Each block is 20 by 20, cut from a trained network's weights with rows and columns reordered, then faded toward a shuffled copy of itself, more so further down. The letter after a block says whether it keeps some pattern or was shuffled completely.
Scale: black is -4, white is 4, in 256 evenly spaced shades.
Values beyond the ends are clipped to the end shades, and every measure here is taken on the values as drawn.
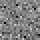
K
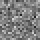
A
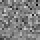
K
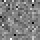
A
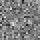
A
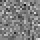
K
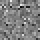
A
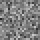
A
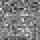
A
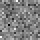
K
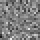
K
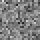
K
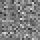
A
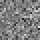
K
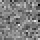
A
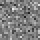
K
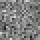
A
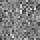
A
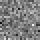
K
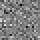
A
